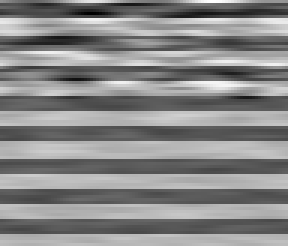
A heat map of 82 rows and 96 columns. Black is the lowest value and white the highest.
Seam: horizontal, 40% of the way down, the bottom part calmer. Stripes: horizontal, repeating 8 times. Grain: streaks across. Slope: none.
